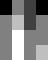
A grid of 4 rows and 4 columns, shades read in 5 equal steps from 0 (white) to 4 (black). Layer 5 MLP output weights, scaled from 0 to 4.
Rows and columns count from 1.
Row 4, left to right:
2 0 2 1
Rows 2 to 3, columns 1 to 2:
2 1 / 2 0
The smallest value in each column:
2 0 2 1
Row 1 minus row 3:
2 2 1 2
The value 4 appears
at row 1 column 1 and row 1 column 4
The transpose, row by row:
4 2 2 2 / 2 1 0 0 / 3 3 2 2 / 4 2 2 1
